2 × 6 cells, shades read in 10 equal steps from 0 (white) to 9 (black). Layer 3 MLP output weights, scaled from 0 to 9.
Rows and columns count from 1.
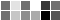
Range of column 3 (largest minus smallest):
1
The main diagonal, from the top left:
5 2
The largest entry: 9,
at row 2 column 5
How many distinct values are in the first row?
4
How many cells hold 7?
1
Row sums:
23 29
